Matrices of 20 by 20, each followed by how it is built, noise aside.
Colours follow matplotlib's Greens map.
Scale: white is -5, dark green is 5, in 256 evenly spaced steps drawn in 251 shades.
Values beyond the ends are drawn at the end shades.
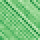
Toeplitz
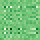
low rank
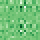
low rank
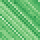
Toeplitz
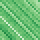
Toeplitz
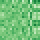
low rank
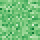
low rank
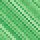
Toeplitz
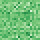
low rank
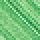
Toeplitz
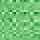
low rank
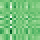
low rank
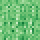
low rank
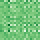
low rank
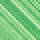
Toeplitz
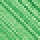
Toeplitz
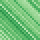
Toeplitz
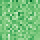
low rank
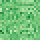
low rank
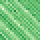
Toeplitz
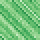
Toeplitz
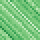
Toeplitz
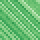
Toeplitz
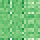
low rank
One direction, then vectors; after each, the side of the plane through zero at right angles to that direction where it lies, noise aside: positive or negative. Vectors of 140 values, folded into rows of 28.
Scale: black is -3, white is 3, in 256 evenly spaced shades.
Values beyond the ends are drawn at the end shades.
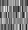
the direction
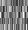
negative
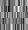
negative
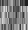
positive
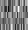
negative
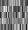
positive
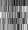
negative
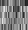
positive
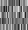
negative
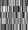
positive
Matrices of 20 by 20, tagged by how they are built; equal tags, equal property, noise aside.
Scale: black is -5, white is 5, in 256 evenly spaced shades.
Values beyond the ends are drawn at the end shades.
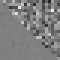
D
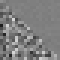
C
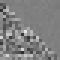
C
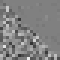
C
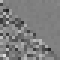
C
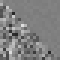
C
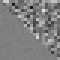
D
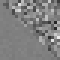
D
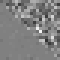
D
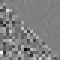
C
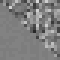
D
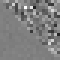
D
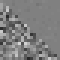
C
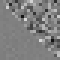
D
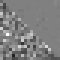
C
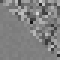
D
